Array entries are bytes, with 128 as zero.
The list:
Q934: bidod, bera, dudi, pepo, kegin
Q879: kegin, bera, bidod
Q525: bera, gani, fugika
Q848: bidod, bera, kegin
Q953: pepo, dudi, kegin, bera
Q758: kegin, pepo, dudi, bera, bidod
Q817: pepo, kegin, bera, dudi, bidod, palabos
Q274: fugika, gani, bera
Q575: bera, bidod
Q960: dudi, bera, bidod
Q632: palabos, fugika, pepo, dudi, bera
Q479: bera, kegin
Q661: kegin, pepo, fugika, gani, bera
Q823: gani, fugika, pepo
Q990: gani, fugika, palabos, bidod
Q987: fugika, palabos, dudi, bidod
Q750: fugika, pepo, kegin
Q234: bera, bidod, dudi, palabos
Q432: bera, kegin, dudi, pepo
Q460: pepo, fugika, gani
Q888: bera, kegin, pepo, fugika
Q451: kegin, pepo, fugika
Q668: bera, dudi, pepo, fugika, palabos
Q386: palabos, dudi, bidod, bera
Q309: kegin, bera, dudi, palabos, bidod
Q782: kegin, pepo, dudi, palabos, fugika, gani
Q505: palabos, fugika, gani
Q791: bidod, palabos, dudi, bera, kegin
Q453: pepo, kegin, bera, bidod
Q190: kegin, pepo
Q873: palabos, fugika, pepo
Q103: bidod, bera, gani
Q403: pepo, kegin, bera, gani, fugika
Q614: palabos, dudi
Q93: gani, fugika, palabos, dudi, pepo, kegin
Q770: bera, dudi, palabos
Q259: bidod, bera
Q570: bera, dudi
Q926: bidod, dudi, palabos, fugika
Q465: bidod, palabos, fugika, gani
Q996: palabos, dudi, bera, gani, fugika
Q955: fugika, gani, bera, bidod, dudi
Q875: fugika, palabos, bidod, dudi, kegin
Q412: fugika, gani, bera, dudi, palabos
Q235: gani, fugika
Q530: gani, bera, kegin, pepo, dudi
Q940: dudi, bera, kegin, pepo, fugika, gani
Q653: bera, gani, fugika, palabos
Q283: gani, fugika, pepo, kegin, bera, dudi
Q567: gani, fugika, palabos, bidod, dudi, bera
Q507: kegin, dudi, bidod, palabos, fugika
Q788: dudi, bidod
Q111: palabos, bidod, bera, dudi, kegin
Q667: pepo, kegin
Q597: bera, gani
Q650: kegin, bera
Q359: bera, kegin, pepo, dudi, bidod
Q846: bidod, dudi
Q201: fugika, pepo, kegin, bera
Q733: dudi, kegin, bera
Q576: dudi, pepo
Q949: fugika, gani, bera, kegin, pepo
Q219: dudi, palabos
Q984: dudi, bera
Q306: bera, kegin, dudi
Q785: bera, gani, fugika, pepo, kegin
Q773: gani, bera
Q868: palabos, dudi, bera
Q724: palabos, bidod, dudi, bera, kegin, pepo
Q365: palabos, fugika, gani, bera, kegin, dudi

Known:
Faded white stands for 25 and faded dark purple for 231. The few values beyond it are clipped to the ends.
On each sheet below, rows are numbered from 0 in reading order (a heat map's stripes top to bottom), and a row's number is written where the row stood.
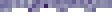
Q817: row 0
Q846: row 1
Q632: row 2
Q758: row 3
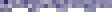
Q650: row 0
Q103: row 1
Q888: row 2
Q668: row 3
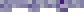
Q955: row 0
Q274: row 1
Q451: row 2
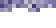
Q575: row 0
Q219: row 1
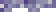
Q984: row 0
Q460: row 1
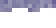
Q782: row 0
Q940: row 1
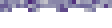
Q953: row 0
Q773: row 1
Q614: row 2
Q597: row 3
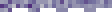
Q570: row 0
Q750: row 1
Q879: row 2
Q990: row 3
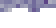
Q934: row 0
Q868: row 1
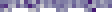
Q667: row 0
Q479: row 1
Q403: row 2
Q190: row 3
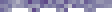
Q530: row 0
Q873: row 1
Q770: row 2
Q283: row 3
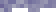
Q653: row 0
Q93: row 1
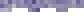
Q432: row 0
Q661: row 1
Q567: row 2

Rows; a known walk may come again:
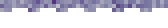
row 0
Q412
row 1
Q848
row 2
Q960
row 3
Q785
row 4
Q788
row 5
Q817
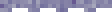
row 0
Q668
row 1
Q507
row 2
Q996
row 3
Q365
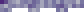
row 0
Q235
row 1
Q453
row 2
Q953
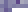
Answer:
Q868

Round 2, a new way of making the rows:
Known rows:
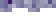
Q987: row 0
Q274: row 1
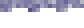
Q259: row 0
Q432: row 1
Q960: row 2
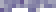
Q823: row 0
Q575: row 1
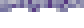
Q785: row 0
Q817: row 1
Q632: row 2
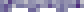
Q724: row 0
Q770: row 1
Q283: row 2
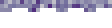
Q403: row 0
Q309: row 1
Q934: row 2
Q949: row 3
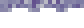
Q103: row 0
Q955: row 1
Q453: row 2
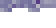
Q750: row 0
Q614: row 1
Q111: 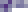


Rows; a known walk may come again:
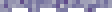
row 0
Q274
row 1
Q576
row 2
Q926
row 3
Q661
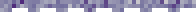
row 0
Q460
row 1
Q570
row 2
Q733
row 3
Q817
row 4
Q996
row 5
Q940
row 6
Q111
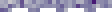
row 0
Q653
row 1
Q235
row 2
Q306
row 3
Q987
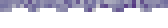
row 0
Q984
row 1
Q453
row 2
Q505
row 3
Q359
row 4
Q93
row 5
Q953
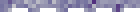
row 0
Q960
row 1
Q525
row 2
Q750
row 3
Q614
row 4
Q650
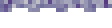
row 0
Q724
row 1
Q403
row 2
Q770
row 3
Q412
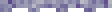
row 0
Q873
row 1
Q888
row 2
Q949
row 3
Q990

